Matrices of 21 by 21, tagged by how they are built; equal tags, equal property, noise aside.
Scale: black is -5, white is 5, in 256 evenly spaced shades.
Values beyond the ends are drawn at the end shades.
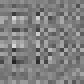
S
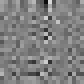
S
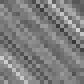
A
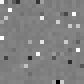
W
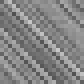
A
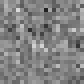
S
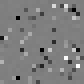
W
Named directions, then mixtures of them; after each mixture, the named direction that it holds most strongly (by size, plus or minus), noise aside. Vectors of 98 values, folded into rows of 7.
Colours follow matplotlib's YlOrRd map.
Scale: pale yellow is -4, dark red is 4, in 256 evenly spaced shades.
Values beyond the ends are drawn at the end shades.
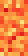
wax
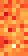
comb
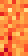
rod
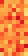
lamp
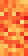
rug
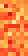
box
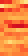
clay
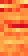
clay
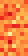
box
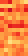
clay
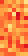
lamp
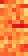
clay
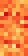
rug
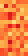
box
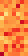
wax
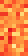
rod
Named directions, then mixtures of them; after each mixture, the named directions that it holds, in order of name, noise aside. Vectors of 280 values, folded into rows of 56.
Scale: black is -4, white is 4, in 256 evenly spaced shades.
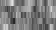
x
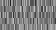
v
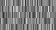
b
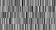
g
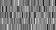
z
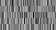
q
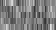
b, x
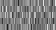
z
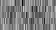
g, x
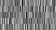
g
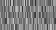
b, v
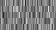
b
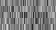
q, x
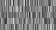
b, v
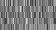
b, v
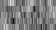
v, x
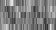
b, x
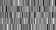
z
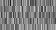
v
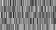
v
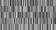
q, v
